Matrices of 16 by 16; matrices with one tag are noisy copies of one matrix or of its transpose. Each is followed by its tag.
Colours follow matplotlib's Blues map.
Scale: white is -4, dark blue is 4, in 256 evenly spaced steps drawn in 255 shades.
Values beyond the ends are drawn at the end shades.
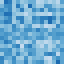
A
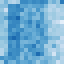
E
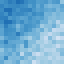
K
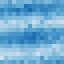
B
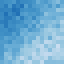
K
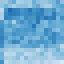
E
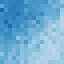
K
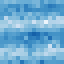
B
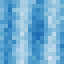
B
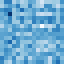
A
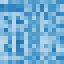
A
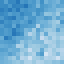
K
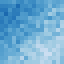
K
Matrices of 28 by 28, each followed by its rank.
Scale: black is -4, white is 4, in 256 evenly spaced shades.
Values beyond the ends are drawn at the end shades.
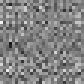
five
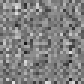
five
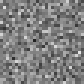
full rank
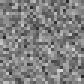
full rank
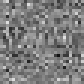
five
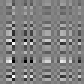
one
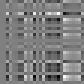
one
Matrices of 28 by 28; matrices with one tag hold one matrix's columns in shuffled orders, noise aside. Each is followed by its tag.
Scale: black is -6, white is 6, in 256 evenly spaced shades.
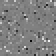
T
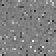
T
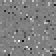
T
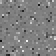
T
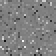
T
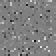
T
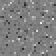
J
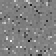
T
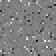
T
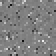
T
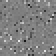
T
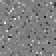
J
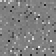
T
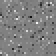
J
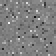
J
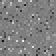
T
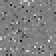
T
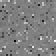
T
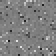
T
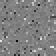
T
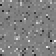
T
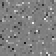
J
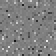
T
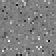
T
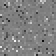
T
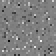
T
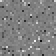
T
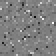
J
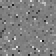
T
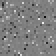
J
